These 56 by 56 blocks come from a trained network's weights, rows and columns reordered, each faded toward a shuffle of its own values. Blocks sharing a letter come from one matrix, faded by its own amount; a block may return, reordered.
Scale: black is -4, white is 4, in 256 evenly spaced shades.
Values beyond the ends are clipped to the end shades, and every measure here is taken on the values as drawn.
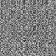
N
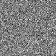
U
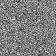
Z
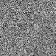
U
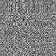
N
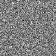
U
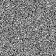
Z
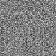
N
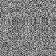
N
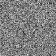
U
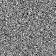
Z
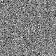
Z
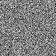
Z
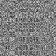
N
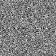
U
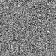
U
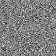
U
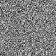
U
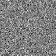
U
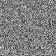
U
